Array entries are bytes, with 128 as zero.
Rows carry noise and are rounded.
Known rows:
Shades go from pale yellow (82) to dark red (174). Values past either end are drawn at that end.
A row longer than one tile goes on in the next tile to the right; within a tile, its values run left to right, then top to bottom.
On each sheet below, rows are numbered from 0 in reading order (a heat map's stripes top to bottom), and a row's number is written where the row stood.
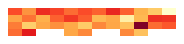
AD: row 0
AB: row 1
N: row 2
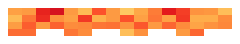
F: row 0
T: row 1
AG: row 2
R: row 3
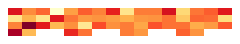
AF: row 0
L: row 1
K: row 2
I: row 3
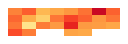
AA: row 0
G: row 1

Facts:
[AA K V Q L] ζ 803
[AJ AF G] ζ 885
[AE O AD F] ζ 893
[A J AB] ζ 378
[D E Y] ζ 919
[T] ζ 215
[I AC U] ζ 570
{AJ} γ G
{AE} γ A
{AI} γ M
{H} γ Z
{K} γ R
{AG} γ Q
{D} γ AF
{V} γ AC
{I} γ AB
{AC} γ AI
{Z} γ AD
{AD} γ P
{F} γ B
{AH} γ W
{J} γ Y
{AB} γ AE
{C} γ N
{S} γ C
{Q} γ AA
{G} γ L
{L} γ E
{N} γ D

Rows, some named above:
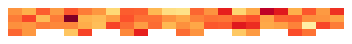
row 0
T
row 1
M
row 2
Y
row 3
K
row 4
AJ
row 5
L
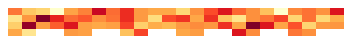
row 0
C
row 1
G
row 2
P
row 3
H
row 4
D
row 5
AC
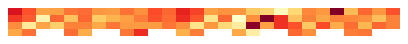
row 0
A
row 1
U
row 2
O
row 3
A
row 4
S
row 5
V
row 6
Q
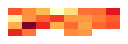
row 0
D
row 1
K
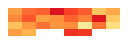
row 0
J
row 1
E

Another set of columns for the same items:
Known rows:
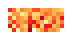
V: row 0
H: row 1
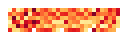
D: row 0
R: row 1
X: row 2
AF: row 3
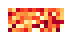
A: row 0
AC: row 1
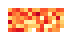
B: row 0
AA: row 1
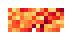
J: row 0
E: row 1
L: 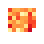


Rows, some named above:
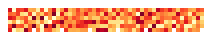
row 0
AB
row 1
N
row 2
F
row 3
M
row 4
G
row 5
A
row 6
AA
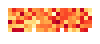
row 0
M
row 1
AJ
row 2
I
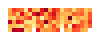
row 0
M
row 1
U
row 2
S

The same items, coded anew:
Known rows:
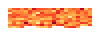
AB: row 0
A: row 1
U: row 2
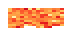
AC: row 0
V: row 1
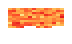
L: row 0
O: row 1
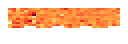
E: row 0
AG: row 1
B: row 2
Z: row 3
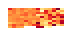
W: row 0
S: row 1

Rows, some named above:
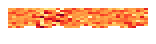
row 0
O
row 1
D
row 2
G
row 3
O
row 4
V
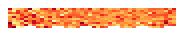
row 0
C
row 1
I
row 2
J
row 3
F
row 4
T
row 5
A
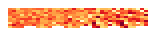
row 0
AA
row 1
T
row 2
AJ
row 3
N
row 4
AF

